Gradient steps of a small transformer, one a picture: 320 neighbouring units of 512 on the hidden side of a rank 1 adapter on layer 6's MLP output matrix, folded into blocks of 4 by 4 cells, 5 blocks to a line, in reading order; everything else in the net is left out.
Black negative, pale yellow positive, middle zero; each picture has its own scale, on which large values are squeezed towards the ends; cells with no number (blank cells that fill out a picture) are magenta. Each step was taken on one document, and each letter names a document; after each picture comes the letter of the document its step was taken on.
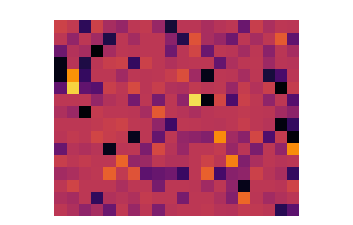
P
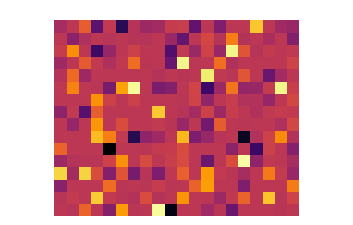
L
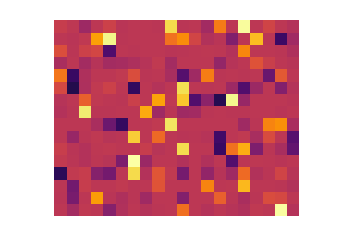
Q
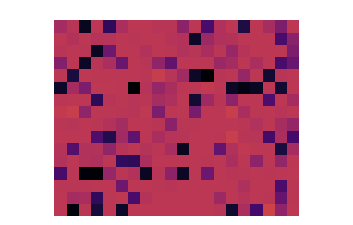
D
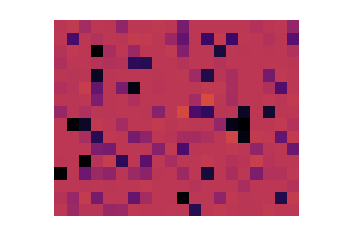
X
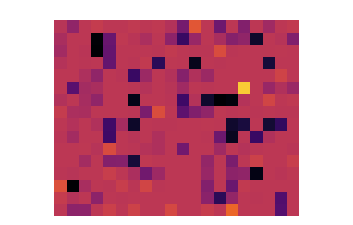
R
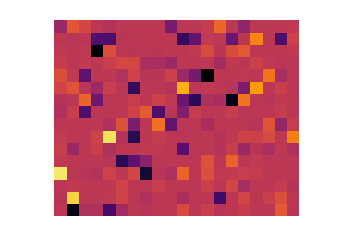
Q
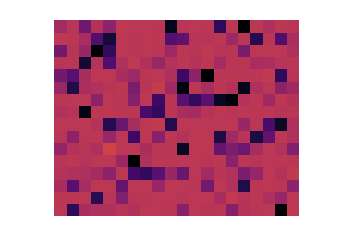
Q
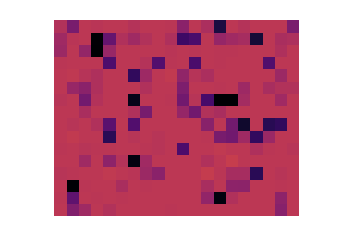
R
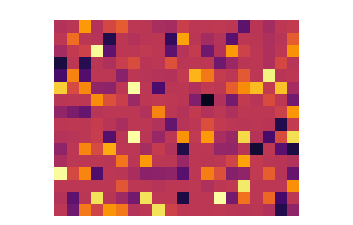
P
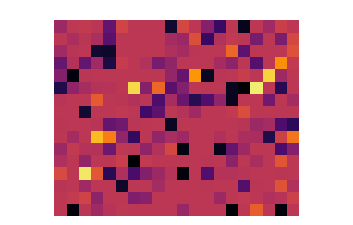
D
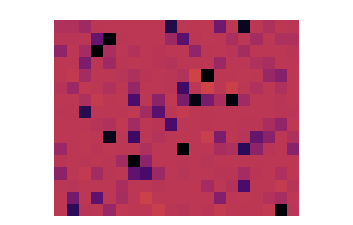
Q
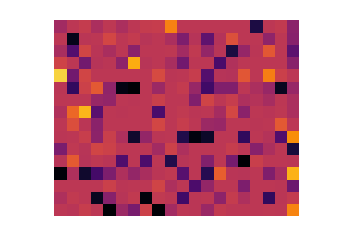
L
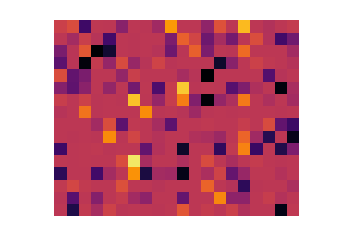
Q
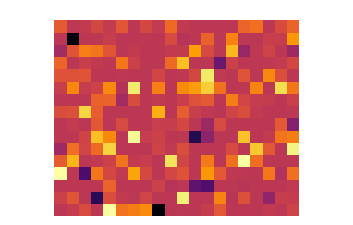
L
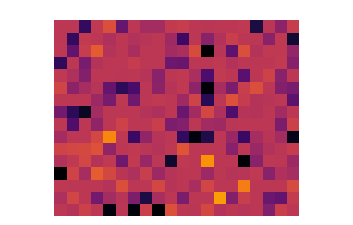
L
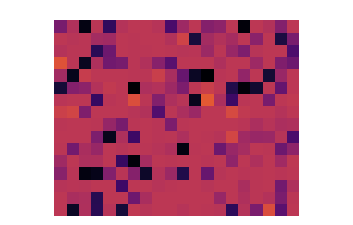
D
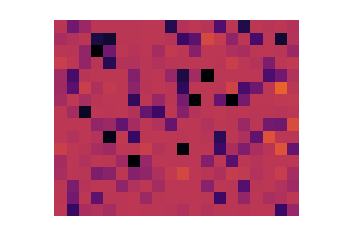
Q
